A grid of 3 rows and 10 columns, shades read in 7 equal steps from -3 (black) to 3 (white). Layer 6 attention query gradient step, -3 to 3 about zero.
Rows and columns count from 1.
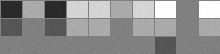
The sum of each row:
10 3 -1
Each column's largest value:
0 1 0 2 2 1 2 3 0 3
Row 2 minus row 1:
1 -1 1 -1 -1 -1 -1 -2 0 -2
